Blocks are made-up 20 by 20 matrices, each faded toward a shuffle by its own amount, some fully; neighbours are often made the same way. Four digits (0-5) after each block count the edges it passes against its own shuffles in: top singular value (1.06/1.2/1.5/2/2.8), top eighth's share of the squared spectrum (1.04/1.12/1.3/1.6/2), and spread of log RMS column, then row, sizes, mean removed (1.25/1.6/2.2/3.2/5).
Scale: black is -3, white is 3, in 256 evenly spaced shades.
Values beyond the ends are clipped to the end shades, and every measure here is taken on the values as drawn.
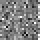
2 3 1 0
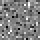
0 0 0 0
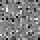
1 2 1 0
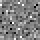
0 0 0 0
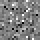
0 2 0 0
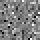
0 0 0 0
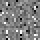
3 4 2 0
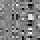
3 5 3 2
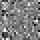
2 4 2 0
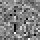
1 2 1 0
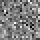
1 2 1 0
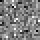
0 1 0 0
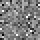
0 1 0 0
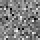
0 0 0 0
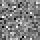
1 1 0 0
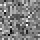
1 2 2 0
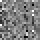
2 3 3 0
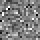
1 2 0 0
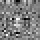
3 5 1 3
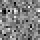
2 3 1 1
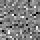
1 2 0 0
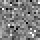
1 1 0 0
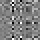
3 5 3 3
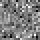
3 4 0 1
